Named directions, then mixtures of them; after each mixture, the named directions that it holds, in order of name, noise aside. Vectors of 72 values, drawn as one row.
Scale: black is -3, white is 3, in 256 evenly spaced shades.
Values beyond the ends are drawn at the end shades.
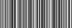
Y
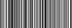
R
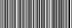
R, Y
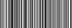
R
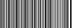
R, Y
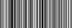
R, Y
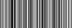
R, Y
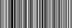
R, Y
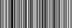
R, Y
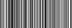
R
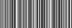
Y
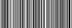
R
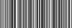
Y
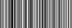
R, Y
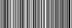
R
